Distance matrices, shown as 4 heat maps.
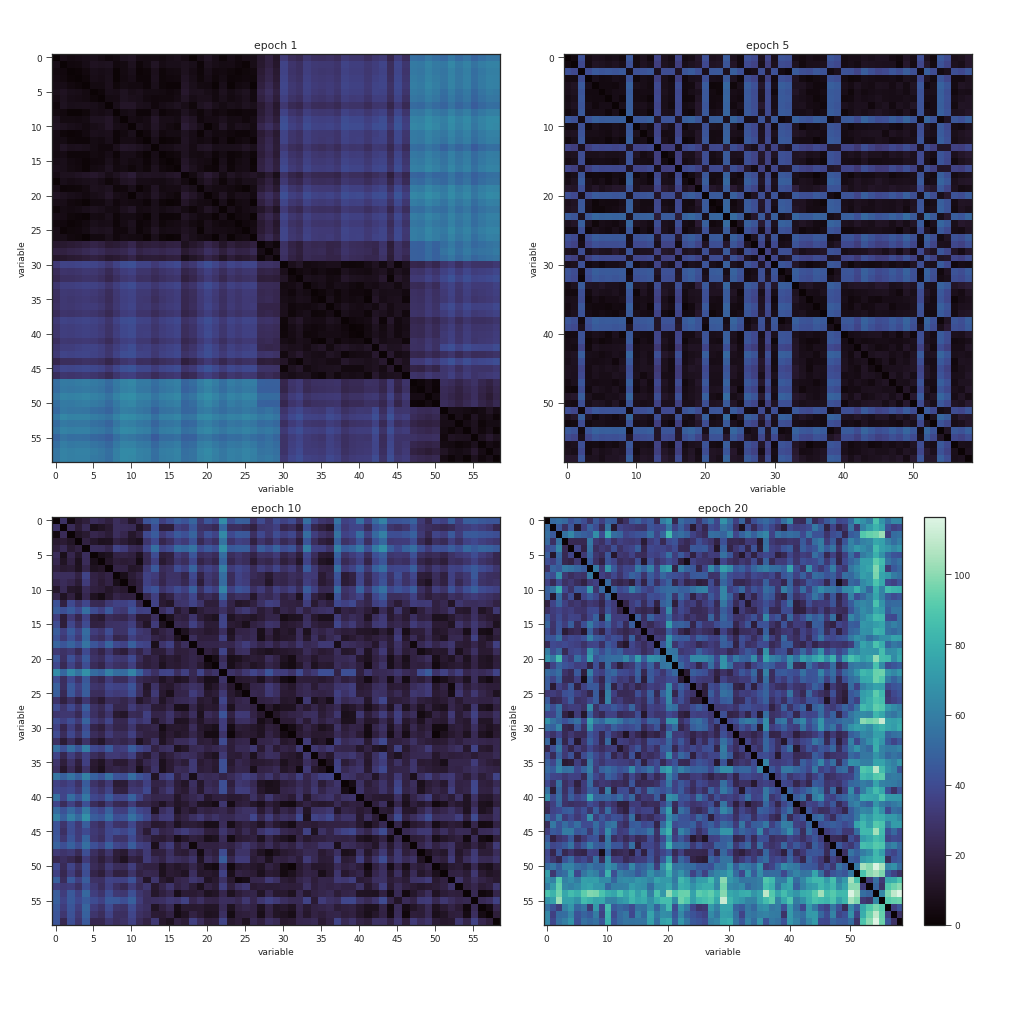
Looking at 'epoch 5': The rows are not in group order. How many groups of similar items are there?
2
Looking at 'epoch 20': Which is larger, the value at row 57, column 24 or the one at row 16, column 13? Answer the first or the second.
the first
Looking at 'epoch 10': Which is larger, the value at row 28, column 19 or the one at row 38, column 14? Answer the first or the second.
the second
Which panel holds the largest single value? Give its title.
epoch 20
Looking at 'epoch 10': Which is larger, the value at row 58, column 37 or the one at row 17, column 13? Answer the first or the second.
the first
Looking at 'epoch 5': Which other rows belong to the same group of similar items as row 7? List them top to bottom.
0, 1, 3, 4, 5, 6, 8, 10, 11, 12, 14, 15, 17, 18, 19, 21, 22, 24, 25, 28, 30, 33, 34, 35, 36, 37, 40, 41, 42, 43, 44, 45, 46, 47, 48, 49, 50, 52, 53, 56, 57, 58
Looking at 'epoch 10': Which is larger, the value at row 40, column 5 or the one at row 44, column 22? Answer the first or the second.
the first
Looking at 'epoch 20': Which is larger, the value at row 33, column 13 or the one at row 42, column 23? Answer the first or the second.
the second
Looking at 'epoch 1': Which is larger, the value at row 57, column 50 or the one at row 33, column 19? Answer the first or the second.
the second
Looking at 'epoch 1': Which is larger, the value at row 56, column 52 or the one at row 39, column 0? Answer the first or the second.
the second
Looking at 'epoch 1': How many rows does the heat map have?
59
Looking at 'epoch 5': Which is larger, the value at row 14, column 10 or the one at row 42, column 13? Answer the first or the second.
the second
